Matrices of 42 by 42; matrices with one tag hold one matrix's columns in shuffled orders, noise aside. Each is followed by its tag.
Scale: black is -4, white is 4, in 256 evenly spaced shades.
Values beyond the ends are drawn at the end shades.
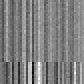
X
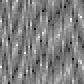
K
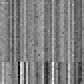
X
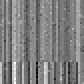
X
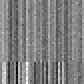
X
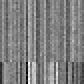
X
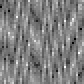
K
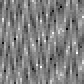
K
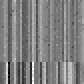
X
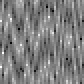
K
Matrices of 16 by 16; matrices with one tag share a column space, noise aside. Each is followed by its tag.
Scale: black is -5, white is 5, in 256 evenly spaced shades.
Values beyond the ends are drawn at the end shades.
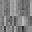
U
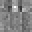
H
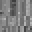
U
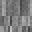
U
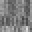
U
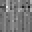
H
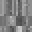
U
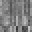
U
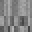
U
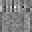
H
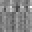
H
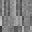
U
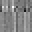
H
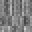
U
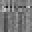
H
